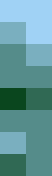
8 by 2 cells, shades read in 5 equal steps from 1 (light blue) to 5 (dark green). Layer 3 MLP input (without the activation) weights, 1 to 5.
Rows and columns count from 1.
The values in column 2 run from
1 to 4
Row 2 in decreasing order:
2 1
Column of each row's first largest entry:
1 1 1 1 1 1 2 1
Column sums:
23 20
